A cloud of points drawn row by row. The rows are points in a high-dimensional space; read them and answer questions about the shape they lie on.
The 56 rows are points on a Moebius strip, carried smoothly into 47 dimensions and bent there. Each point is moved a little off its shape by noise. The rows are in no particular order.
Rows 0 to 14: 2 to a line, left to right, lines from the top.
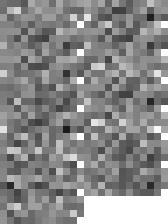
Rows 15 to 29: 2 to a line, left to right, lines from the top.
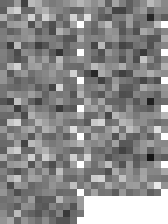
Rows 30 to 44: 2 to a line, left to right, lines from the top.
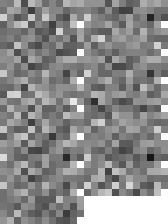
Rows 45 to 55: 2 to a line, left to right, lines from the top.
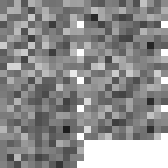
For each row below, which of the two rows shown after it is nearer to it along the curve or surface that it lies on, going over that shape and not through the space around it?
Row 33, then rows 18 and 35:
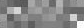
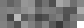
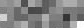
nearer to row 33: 18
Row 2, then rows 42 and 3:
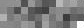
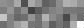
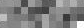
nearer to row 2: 3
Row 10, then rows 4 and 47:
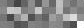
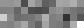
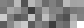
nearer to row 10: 47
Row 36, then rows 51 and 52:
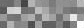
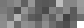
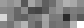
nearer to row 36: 52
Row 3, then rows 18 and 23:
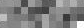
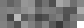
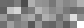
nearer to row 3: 18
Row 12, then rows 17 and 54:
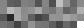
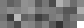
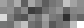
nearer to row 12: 17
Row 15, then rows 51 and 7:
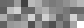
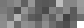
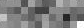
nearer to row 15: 7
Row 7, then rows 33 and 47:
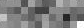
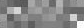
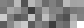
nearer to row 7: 47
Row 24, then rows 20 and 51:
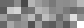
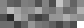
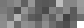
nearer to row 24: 20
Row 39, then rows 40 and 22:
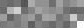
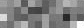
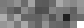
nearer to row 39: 40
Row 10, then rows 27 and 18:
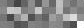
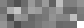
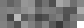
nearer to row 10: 27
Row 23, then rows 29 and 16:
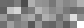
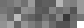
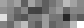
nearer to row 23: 16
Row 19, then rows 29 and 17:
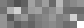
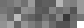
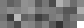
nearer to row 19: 17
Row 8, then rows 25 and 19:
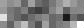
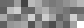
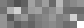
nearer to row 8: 25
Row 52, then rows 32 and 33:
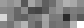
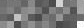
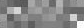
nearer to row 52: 32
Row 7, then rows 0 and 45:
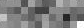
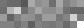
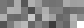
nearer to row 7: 45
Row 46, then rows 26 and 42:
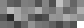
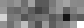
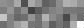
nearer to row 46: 26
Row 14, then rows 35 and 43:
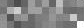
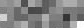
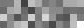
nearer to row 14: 43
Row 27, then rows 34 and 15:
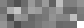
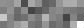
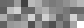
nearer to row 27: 15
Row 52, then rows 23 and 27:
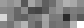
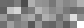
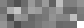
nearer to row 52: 23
